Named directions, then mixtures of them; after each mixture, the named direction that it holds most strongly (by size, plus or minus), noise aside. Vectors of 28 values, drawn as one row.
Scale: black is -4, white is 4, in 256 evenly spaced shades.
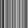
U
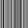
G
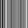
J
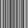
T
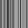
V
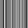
U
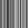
V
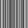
T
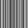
T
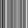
J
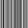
G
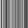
J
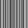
T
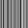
G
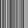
T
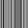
G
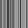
V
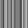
G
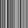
V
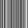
J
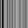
U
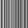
T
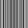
T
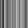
U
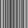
T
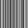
T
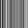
J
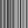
V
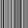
G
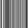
J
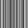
T
